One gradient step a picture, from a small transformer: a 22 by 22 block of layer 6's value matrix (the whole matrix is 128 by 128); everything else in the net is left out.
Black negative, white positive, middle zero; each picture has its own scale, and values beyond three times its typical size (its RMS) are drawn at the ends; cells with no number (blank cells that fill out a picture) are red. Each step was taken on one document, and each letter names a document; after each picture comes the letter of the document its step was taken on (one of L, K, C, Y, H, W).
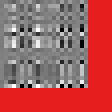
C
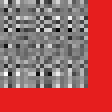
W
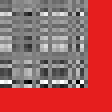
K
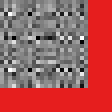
C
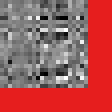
K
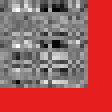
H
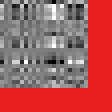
W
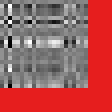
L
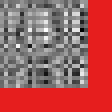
W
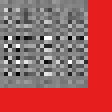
W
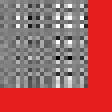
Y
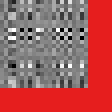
C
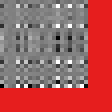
Y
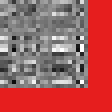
K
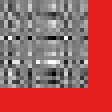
C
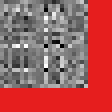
H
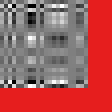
L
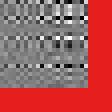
Y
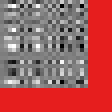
C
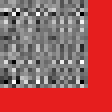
C
